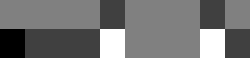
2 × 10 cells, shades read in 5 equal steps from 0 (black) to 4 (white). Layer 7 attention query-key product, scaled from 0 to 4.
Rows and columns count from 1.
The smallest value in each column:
0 1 1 1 1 2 2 2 1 1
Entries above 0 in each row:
10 9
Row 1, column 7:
2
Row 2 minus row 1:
-2 -1 -1 -1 3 0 0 0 3 -1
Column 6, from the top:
2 2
